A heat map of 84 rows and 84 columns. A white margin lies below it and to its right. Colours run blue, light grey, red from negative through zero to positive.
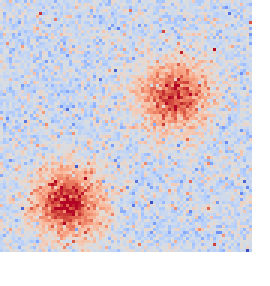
The ninth with the highest average is the bottom left. No single row or column stands out from its neighbours. Overall the values sit about 50% of the way up the scale. There is no overall slope. There are two bumps.
